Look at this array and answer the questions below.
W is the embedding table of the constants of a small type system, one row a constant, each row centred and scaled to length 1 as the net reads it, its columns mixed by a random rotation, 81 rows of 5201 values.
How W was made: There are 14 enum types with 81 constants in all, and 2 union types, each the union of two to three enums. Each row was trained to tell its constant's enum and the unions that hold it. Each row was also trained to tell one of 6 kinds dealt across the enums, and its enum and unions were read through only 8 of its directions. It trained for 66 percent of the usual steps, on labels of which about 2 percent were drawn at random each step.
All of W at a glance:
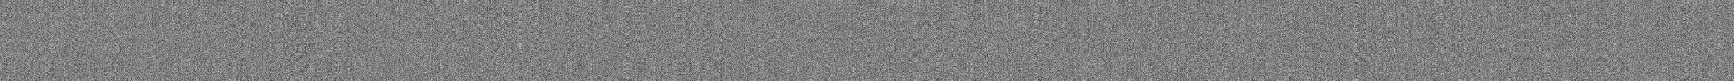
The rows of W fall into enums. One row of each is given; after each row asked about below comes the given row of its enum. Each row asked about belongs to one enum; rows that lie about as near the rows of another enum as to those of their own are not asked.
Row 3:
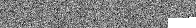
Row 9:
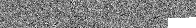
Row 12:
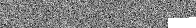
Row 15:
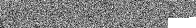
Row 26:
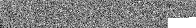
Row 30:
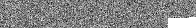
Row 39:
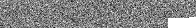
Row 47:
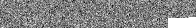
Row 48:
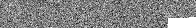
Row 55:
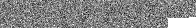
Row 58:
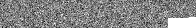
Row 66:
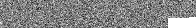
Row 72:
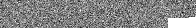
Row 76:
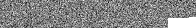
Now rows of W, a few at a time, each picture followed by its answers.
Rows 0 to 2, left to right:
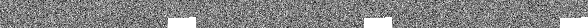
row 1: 12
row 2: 55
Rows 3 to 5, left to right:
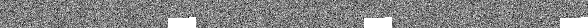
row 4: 12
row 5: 15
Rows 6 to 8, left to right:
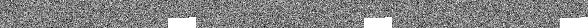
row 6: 3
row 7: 9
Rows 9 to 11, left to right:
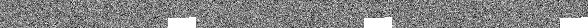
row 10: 76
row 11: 3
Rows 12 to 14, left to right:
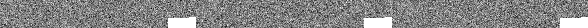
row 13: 48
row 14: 30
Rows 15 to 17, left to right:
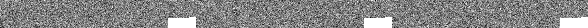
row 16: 30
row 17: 9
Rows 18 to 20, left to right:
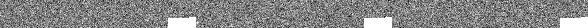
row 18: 15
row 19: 66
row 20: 12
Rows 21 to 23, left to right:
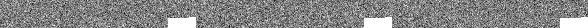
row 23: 76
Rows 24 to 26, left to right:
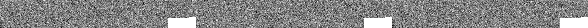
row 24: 26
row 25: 39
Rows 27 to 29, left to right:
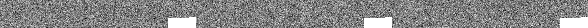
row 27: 66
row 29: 48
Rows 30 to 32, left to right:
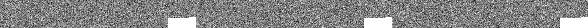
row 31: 66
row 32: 58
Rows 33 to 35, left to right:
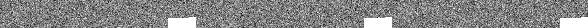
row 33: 76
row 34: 66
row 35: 76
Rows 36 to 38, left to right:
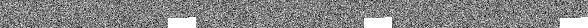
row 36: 72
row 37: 58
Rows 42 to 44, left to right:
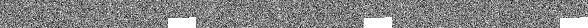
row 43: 48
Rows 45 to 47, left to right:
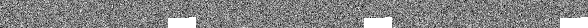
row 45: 72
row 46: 30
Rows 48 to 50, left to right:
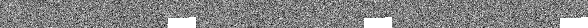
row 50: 12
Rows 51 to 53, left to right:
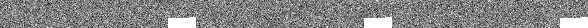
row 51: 12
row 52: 39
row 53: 47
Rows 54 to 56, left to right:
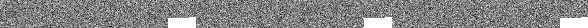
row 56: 66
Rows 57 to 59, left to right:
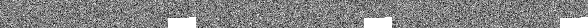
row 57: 39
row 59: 30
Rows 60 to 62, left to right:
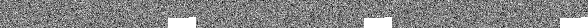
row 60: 9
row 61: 76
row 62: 55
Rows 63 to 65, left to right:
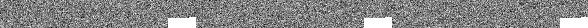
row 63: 3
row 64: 9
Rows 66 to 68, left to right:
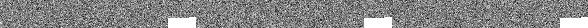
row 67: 47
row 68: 3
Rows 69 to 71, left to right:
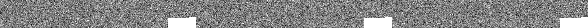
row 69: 3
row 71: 3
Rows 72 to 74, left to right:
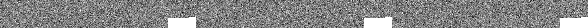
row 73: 15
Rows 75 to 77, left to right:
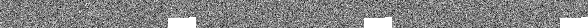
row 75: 9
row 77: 66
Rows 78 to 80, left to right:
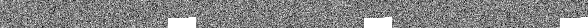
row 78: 47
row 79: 12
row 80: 76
